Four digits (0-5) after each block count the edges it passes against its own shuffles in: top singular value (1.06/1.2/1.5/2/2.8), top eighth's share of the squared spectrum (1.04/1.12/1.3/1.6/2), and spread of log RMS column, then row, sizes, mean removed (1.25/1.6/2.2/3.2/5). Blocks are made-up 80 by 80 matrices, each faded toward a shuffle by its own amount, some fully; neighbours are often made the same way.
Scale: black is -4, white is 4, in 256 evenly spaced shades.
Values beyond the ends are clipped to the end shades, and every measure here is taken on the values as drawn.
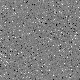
0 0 0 0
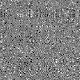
4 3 2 2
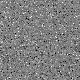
2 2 0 0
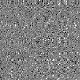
4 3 2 2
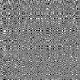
5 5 3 3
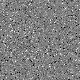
2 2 1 0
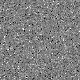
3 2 0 0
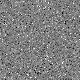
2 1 0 0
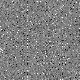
3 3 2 0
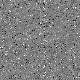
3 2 1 1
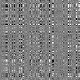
5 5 4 3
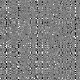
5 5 3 2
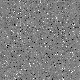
2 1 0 0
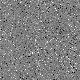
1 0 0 0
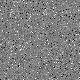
1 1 0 0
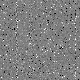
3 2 1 0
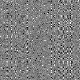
5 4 3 2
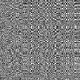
5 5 3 3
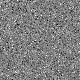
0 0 0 0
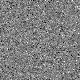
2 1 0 0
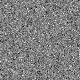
1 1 0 0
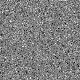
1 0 0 0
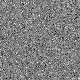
1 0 0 0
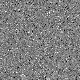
0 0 0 0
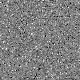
2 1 0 0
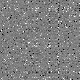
4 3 1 1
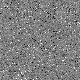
2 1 0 0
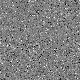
0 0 0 0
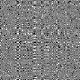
5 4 3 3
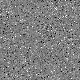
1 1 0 0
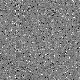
3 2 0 0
